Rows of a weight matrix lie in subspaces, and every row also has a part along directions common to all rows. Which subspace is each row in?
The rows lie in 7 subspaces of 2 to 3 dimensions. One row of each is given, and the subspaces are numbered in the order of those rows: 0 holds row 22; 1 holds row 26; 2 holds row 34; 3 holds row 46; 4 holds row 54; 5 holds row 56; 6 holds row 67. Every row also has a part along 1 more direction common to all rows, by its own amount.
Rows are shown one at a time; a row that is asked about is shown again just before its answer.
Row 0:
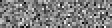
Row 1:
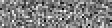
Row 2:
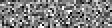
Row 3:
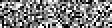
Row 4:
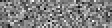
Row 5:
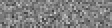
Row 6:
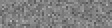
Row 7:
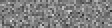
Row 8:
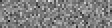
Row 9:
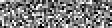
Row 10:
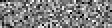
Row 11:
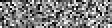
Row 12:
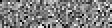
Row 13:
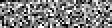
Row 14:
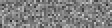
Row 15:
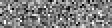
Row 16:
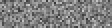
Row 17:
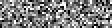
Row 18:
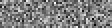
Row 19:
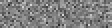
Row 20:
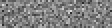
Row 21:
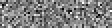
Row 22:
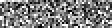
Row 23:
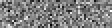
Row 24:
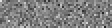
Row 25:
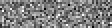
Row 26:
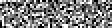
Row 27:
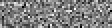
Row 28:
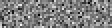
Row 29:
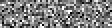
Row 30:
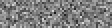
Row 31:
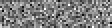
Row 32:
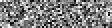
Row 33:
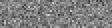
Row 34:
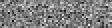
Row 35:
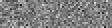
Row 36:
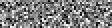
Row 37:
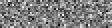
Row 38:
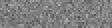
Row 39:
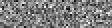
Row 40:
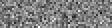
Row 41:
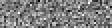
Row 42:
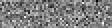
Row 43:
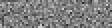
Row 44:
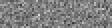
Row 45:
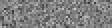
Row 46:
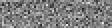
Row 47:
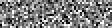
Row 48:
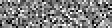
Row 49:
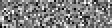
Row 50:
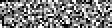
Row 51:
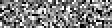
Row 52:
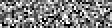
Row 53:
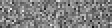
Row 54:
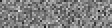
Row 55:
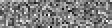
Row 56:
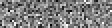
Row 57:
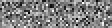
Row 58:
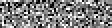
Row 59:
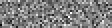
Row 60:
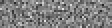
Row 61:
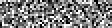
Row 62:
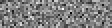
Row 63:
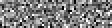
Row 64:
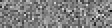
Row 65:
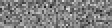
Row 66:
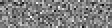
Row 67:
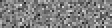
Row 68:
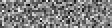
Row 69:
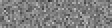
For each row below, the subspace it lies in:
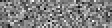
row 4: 5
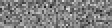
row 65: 3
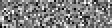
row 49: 6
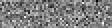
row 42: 3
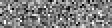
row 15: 3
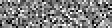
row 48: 1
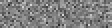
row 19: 2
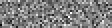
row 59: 1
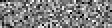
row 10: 5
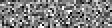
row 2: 0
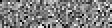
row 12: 4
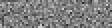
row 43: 6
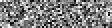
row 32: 5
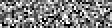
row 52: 1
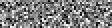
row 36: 1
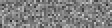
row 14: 0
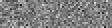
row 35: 6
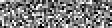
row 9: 2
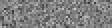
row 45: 6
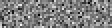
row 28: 6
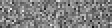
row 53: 5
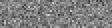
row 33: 3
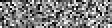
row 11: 5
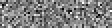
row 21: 4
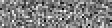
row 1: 2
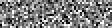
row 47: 1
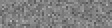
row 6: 0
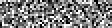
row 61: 1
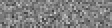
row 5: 1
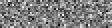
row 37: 2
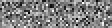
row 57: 3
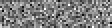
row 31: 5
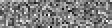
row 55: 0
